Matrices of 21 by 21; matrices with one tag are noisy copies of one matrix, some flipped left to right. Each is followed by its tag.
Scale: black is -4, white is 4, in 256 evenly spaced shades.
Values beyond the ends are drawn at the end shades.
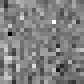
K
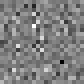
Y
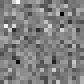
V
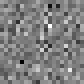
Y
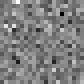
V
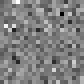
V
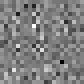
Y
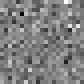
V
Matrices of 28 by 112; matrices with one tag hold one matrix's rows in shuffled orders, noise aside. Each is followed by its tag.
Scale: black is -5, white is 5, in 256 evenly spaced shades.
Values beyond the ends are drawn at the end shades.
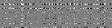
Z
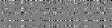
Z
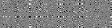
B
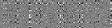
B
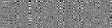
B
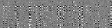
B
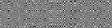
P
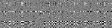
Z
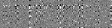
B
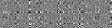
B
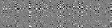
B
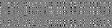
P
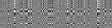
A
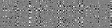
B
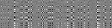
A
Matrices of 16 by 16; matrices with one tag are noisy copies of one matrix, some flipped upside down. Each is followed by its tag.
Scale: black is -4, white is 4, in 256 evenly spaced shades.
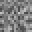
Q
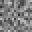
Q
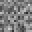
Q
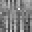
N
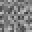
Q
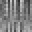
N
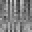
N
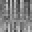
N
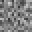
Q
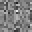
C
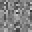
C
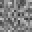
Q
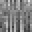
N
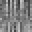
N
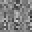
C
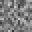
Q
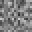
Q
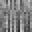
N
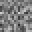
Q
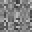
C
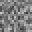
Q
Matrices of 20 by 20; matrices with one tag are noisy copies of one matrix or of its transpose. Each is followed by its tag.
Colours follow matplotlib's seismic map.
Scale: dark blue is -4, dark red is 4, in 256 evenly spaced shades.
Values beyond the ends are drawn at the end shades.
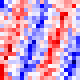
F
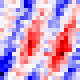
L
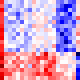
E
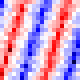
F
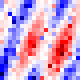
L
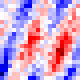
L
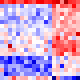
E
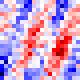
L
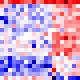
E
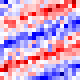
F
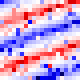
F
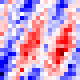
L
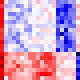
E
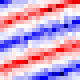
F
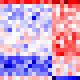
E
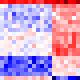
E
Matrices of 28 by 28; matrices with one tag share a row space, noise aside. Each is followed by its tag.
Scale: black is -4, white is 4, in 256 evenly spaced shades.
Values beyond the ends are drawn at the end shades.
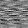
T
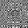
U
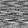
T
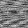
T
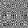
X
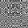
U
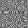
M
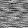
T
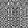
U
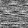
T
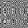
X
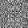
U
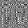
M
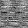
T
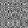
U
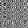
X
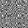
M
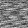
T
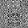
U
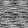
T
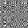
X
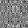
U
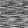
T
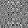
U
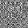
U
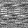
T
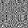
M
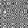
X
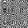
X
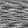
T
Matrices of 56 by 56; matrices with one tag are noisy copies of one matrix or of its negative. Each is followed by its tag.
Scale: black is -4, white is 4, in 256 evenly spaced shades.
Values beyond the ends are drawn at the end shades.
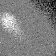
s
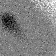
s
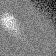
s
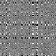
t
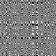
t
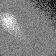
s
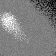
s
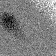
s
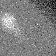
s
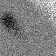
s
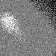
s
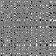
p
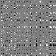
p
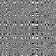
t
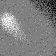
s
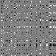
p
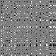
p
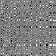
p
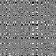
t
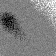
s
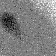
s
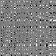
p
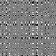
t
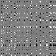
p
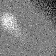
s
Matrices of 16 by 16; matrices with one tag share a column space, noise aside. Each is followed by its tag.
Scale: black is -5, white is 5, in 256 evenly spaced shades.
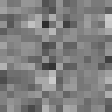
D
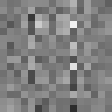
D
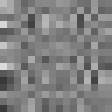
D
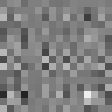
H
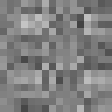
D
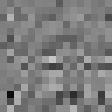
H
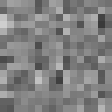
D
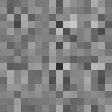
D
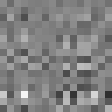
H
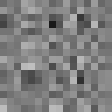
D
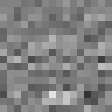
H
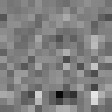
H
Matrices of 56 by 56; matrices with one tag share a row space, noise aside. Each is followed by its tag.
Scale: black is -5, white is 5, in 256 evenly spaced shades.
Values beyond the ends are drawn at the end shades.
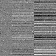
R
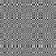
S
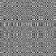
S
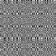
S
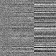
R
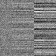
R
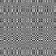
S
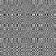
S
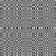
S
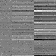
R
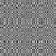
S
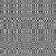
S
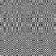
S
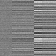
R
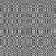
S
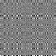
S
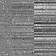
R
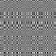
S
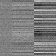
R
